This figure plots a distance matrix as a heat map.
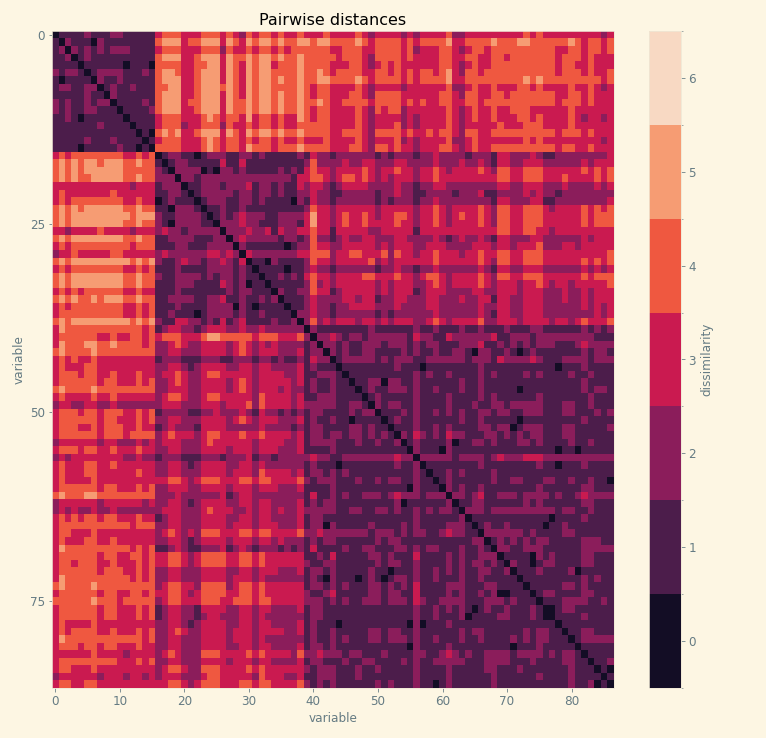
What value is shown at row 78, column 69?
1
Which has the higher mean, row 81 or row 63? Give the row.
63
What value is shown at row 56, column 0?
2
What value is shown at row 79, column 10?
3
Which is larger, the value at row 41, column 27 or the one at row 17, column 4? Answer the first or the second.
the second
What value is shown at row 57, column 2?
3
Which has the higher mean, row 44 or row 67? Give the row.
67
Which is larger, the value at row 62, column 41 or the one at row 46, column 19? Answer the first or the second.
the second
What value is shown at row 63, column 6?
3
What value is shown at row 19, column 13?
5
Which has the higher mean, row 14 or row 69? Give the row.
14
